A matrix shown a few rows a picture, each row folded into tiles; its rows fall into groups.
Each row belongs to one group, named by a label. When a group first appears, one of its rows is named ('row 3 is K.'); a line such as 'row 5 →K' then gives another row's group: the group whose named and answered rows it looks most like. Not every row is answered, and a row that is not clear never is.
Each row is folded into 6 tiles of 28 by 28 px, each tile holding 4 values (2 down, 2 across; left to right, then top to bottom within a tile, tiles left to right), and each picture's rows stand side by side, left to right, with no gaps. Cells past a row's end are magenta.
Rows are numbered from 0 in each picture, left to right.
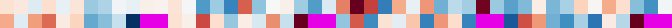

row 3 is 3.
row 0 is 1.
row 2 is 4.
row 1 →3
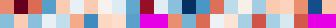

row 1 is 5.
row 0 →4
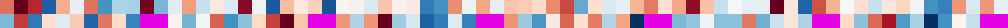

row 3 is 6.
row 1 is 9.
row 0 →4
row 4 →4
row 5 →1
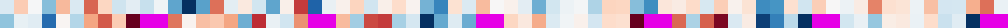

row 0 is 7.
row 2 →1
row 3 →3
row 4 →1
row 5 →6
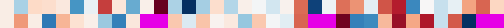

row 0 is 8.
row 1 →5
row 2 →6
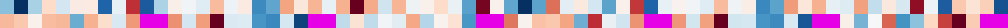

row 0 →5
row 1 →1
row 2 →4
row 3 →5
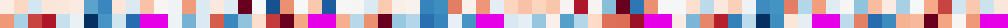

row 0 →1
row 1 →9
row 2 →1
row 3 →9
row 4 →1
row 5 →7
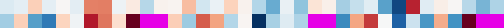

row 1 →1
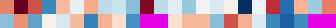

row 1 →8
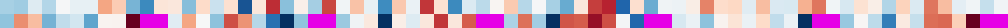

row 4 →6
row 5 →7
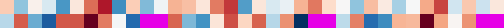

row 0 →7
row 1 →6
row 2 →7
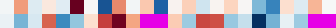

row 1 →1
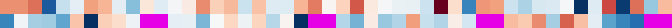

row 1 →6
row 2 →4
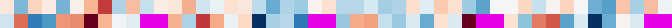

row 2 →3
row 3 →1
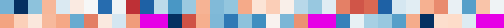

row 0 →5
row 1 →3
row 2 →4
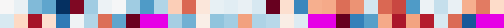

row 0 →3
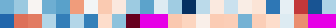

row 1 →5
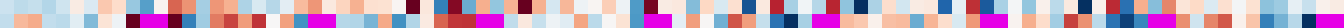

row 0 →3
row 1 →6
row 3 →4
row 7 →1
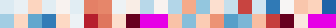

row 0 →7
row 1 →9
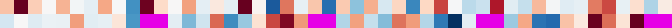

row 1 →9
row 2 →8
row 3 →7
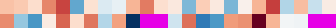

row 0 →6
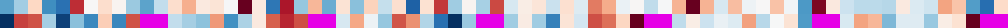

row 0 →3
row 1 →9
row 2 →8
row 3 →7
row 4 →4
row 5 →3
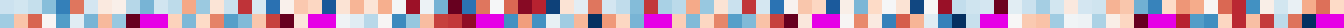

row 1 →9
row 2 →9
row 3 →4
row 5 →8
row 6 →3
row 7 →6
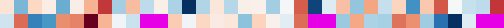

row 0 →7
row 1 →5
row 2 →8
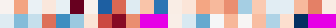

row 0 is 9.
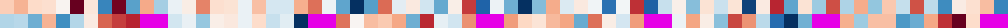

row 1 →6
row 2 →5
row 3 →5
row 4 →8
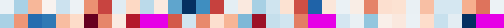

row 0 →7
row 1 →5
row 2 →6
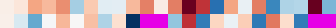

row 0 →6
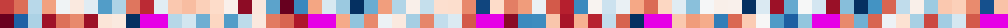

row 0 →6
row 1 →9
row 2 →5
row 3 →6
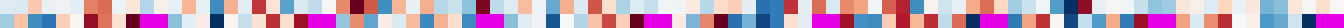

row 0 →7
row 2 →4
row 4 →1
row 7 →1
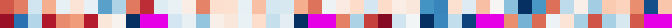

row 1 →6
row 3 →5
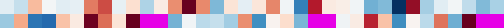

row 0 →7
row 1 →4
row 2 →3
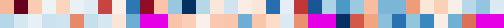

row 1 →5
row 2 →3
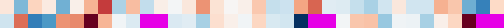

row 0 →7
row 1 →6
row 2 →3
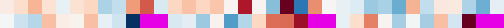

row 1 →9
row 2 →3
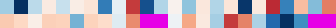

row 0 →5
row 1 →8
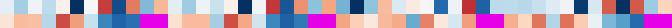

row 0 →8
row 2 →5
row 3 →8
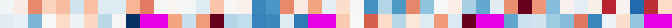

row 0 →6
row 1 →1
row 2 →3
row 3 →4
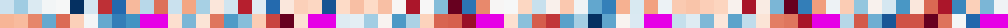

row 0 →8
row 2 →9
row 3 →1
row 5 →7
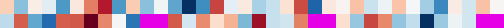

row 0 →7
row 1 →5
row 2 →1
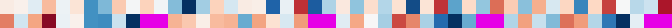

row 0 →1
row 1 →5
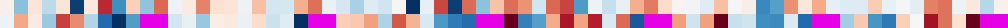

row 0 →8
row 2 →8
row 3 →6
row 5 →7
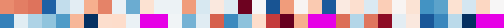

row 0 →4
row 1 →9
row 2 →1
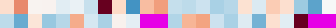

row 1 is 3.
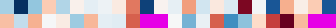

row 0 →5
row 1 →9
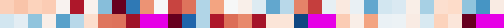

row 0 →9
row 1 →6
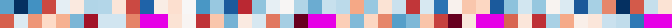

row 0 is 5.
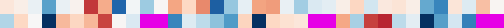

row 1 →4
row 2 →1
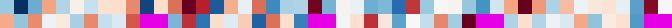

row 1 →4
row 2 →3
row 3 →4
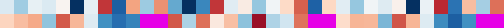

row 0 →8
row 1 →5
